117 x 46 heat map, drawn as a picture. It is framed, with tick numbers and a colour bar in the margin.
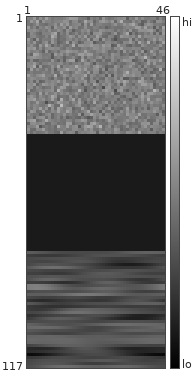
The table splits into 3 rows of 1 panel. Panel 1,1: middling, fine-grained. Panel 2,1: very low, flat. Panel 3,1: low, streaked across.
